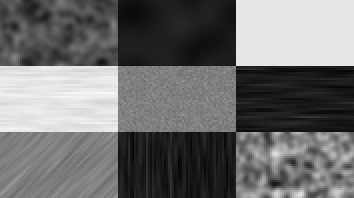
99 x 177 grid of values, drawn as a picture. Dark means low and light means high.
The table splits into 3 rows of 3 panels. Panel 1,1: low, blotchy. Panel 1,2: very low, smooth, faint in contrast. Panel 1,3: very high, flat. Panel 2,1: very high, streaked across, faint in contrast. Panel 2,2: middling, fine-grained, faint in contrast. Panel 2,3: very low, streaked across, faint in contrast. Panel 3,1: middling, slanting up to the right, faint in contrast. Panel 3,2: very low, streaked downward, faint in contrast. Panel 3,3: middling, blotchy, strong in contrast.
